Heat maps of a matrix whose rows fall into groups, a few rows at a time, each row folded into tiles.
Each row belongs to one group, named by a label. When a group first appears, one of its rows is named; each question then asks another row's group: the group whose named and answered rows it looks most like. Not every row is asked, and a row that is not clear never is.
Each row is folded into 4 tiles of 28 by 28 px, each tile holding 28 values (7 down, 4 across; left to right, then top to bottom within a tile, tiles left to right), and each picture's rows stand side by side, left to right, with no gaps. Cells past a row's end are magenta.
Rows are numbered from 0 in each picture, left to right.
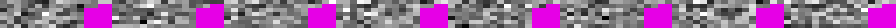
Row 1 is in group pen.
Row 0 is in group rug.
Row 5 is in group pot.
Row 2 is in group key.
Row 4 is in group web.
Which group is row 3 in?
key
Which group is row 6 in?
key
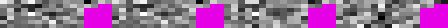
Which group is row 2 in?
key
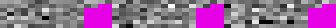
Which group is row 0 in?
pot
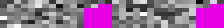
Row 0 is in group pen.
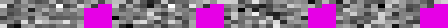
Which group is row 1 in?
web
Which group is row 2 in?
key
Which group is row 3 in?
rug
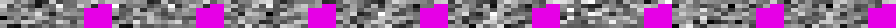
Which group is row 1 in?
web
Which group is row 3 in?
rug
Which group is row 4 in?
rug
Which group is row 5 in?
key
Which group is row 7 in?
rug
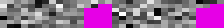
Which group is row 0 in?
web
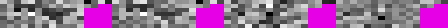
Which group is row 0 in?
key
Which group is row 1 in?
key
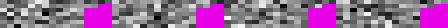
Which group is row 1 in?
pot
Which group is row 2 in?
pen
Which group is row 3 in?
key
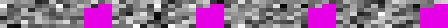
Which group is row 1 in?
pot
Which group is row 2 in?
pen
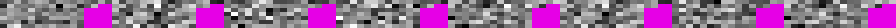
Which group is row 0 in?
pen
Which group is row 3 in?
pen
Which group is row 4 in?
web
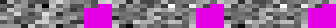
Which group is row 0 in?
rug
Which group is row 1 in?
web
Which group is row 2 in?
web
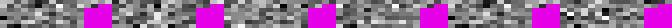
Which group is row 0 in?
web
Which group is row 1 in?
rug
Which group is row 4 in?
web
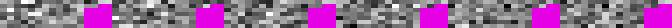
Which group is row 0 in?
key
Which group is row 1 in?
pen
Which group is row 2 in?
rug
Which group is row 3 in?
web
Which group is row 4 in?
pen
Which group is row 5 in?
rug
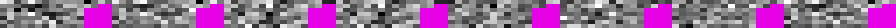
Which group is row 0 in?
key
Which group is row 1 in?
key
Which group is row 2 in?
pot
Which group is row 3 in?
pot
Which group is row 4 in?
rug
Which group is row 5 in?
pen
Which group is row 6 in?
web
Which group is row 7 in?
key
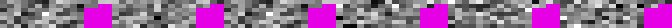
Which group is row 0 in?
rug
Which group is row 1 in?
pot
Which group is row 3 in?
web
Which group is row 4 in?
key
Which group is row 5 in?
pen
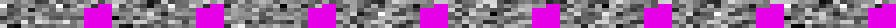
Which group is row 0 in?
web
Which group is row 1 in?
web
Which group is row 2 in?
pen
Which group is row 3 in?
rug
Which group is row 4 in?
pot
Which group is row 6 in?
rug
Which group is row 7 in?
web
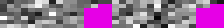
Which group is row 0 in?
pen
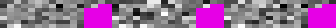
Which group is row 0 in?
pen
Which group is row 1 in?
pen
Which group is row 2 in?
pen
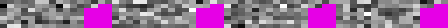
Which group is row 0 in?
pen
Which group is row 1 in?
key
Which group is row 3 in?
key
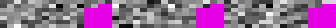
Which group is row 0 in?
pen
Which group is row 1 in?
web
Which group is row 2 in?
rug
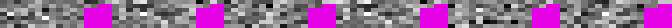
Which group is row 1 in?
key
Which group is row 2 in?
rug
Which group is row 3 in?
key
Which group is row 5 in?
rug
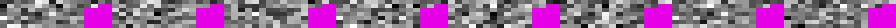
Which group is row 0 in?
pen
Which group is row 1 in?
pot
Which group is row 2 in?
key
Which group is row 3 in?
pen
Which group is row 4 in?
pot
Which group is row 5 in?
rug
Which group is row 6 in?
pen
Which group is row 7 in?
web
